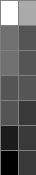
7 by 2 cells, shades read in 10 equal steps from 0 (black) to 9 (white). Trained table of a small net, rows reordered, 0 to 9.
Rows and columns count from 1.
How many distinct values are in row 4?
1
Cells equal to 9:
1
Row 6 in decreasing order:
2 1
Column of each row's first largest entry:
1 1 1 1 1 2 2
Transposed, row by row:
9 4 4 3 3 1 0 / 6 3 3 3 2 2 2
